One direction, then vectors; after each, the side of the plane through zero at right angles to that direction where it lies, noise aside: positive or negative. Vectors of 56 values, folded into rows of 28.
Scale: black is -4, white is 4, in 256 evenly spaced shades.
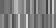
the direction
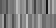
positive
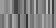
negative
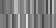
positive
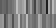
positive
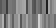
positive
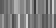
positive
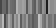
positive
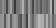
negative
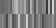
positive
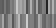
positive
